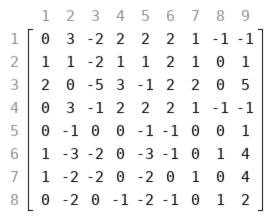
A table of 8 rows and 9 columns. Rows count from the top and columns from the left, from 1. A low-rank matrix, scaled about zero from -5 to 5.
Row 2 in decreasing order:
2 1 1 1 1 1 1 0 -2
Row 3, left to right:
2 0 -5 3 -1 2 2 0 5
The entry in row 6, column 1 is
1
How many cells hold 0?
18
